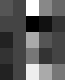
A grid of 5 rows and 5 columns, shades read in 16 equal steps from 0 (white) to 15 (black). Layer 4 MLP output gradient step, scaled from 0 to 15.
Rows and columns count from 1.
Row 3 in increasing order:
5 10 11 11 13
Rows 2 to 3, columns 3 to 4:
15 14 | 5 10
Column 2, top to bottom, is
11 11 11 11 11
